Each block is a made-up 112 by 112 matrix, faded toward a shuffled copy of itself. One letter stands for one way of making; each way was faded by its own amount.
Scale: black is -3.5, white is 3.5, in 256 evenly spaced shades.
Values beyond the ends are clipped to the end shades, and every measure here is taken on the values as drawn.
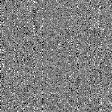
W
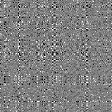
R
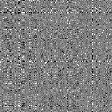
R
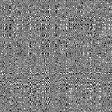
R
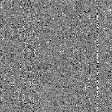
W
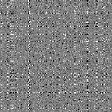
R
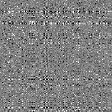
R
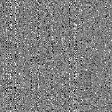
W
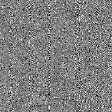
W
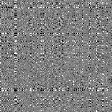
R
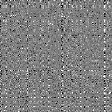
R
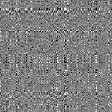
R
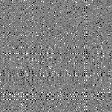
R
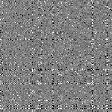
R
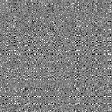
R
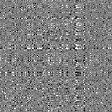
R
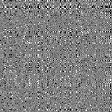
R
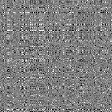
R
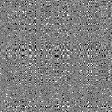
R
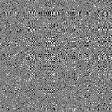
R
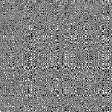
R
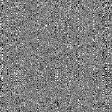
W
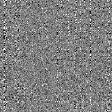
W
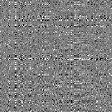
R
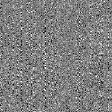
W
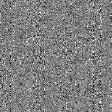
W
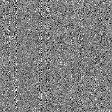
W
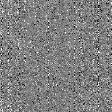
W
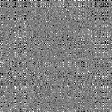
R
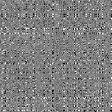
R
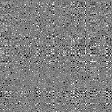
R
